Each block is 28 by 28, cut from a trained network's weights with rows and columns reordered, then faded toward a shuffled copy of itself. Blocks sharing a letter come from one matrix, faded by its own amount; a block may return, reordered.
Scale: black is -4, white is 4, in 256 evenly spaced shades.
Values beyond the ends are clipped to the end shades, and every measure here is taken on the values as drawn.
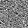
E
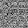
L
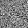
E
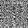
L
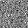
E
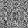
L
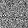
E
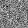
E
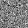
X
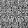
L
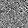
E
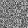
L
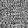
L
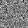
L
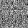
L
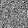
E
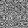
L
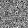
X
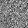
X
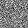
E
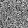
X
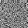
L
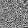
L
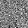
X
